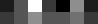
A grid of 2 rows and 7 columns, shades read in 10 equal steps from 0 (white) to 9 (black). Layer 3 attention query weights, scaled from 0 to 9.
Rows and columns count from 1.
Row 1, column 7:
8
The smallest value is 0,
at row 1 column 3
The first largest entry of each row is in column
5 1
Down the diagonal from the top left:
8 6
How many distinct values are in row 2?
4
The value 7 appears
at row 1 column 4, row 2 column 1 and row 2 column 7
